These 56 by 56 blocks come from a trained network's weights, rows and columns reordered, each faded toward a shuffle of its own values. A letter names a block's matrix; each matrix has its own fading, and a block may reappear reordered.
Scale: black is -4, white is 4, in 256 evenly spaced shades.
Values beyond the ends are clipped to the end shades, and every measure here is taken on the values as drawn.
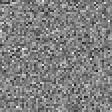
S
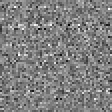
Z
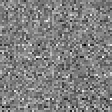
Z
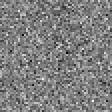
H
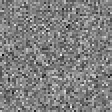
S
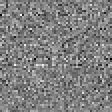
Z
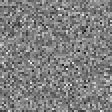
S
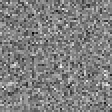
S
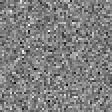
H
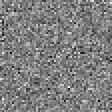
H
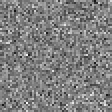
S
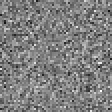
S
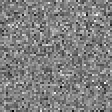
Z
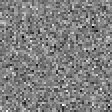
H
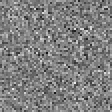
S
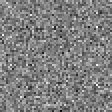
S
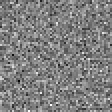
H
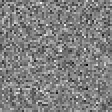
S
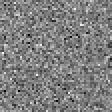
H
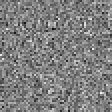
S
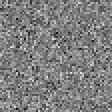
H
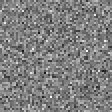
S
